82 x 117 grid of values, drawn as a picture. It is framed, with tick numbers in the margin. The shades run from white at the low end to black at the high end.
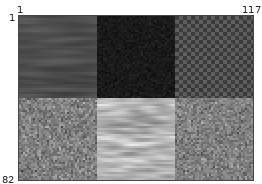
The table splits into 2 rows of 3 panels. Panel 1,1: high, streaked across, faint in contrast. Panel 1,2: very high, fine-grained, faint in contrast. Panel 1,3: high, checkered. Panel 2,1: middling, fine-grained. Panel 2,2: low, streaked across. Panel 2,3: middling, fine-grained.
